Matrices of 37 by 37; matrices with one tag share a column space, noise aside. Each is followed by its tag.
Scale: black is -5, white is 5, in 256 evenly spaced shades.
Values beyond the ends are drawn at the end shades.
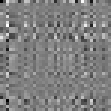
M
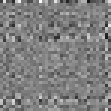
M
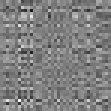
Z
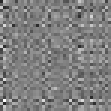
Z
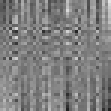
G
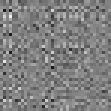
Z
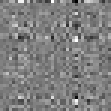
M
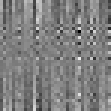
G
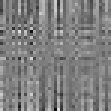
G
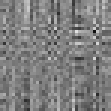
G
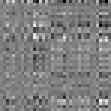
M
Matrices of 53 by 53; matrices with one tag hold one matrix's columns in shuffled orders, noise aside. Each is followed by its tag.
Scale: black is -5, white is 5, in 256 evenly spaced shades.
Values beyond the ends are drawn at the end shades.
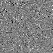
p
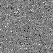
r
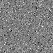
r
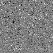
p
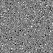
r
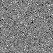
p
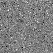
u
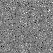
u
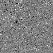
p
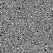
r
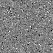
r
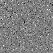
p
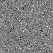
r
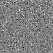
u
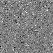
u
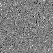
p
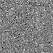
u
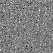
u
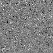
p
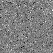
u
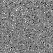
u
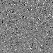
p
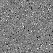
r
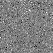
u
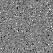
r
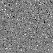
p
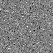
r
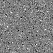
r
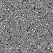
r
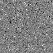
p
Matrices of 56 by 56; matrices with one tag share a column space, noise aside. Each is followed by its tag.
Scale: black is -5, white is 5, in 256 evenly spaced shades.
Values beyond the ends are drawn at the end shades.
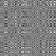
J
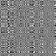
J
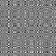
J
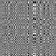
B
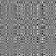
B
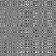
J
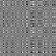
J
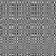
B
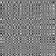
B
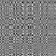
B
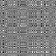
J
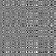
J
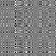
J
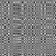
B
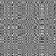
B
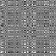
J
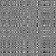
J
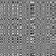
B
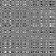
J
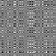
J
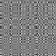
B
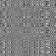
J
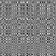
B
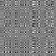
J
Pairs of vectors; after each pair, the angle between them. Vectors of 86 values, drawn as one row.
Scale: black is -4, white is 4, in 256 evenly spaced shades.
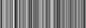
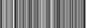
nearly parallel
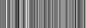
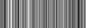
partly aligned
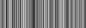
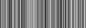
partly opposed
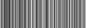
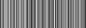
nearly opposite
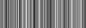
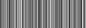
partly opposed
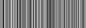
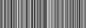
nearly opposite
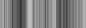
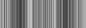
nearly parallel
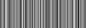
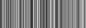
partly aligned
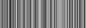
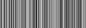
orthogonal
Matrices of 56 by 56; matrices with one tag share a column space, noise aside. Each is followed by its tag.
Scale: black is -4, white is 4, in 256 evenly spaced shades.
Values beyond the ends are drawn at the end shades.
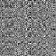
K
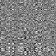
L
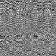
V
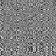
L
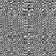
V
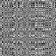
K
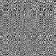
V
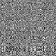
L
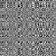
K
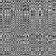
V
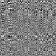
V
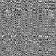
V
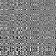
L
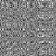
K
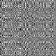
K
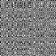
K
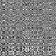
L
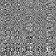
L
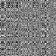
K
